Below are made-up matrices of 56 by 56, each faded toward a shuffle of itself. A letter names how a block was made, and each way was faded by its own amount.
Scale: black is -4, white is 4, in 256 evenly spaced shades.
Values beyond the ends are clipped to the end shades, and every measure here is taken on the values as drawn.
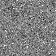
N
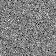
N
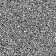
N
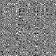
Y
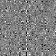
Y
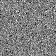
N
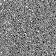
N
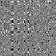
Y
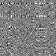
Y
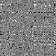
Y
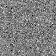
N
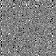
Y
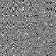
Y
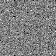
N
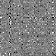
Y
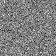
N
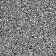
N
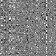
Y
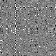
Y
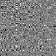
Y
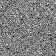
N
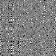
Y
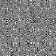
Y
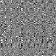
Y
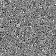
N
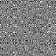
Y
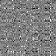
Y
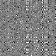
Y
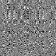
Y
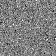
N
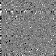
Y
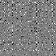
Y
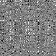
Y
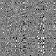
Y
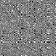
Y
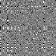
Y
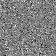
N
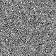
N
